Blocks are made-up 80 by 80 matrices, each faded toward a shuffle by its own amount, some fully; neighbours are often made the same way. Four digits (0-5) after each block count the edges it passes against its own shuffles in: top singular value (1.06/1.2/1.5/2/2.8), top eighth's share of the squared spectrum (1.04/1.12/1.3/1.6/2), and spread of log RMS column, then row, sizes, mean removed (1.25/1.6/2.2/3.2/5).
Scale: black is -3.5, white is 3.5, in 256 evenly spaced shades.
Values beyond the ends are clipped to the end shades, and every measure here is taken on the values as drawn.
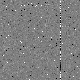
4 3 1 0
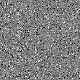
3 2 1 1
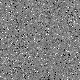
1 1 0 0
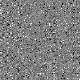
3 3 2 1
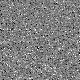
2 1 0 0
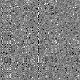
4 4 2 1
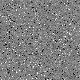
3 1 0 0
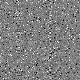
3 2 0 0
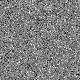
0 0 0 0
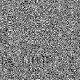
4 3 2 1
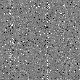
2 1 1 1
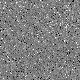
0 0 0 0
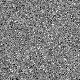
2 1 0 0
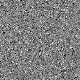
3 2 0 0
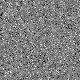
2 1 0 0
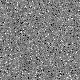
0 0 0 0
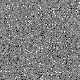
3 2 1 1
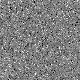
2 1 0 0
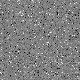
2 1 0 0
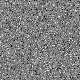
2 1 0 0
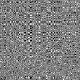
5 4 3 3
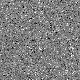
2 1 0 0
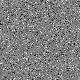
0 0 0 0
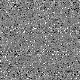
1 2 0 2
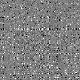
4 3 2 2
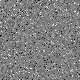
0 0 0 0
